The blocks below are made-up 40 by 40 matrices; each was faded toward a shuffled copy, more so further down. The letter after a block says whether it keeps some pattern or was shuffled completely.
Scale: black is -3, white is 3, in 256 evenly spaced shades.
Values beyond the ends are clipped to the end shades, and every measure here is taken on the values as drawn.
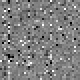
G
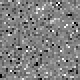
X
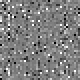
G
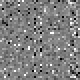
G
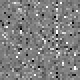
G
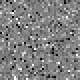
X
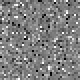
X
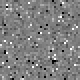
X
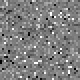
X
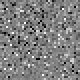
X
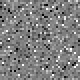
X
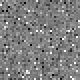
X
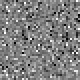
X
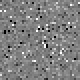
X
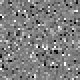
X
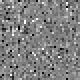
G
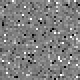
X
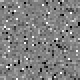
X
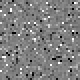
X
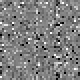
G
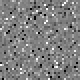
X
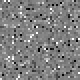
X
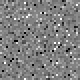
X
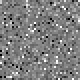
X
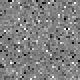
X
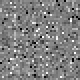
G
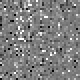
G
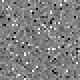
X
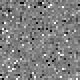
X
